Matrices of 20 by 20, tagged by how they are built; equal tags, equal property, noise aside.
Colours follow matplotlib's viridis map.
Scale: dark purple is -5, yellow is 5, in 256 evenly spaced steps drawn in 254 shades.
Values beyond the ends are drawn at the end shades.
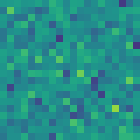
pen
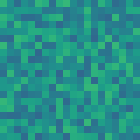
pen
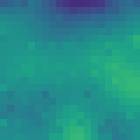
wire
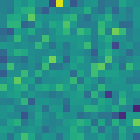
pen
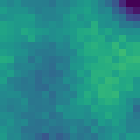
wire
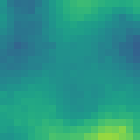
wire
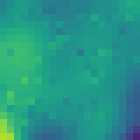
wire
